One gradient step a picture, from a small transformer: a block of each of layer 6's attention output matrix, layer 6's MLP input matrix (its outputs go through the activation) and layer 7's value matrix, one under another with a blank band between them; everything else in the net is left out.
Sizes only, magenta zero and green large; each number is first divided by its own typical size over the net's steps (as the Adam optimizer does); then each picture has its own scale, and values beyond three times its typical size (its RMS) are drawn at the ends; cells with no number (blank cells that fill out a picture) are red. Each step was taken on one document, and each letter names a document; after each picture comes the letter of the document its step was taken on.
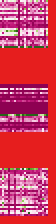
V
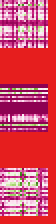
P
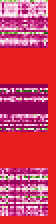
V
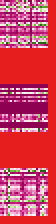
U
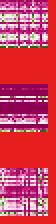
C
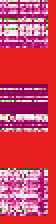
V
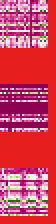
U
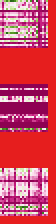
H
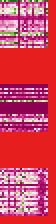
V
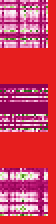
V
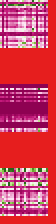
U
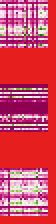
P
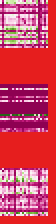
H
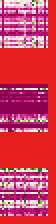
U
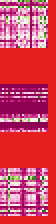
U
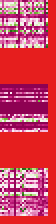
V
